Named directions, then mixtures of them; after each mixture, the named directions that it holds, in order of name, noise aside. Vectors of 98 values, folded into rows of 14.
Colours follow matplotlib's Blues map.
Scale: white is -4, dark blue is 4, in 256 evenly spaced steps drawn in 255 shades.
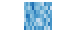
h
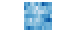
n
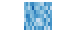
h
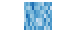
h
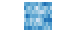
h, n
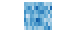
h, n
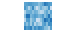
h, n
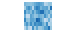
h, n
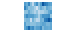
n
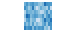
h, n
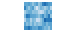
h, n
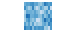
h, n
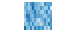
h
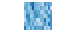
h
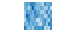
h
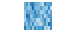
h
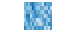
h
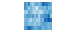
n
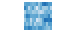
h, n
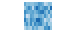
h, n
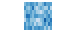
h, n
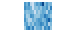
h, n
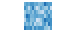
h, n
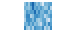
h, n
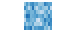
h, n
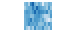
h, n
